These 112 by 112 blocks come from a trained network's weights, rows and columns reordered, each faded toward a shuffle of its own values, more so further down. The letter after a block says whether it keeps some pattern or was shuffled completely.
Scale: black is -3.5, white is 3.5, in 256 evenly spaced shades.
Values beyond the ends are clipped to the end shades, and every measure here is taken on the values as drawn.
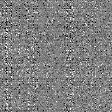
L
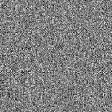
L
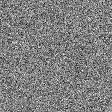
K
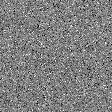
K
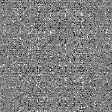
L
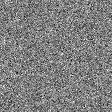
K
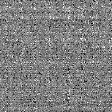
L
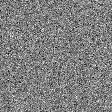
K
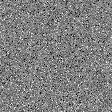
K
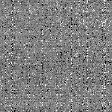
L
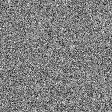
K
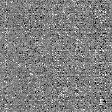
L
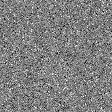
K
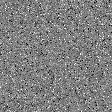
K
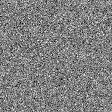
K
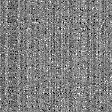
L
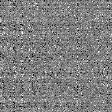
L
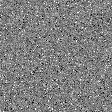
K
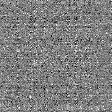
L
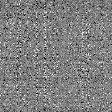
L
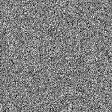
L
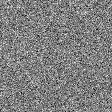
K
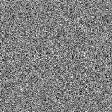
L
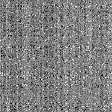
L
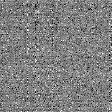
L
